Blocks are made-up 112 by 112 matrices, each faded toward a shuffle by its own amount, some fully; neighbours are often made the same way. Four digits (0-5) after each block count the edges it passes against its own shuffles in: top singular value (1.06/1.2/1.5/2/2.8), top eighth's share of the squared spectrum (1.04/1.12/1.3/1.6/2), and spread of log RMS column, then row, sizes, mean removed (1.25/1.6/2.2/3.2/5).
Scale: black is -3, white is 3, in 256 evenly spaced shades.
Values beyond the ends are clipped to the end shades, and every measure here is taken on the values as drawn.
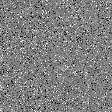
1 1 1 1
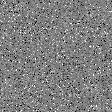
0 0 0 0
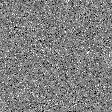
0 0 0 0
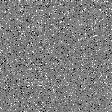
3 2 1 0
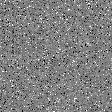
3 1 0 0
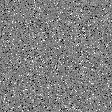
2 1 0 0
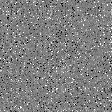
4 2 1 1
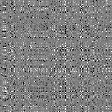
5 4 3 3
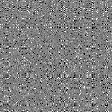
5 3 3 3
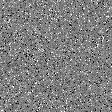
2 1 0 0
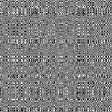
5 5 4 4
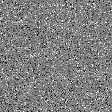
3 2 1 0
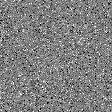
3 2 0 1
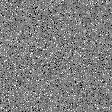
2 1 0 0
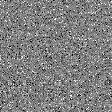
3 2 1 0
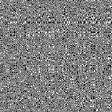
5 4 3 3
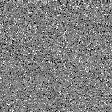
3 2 0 1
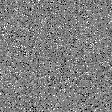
3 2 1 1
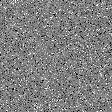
2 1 0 0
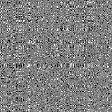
5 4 3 3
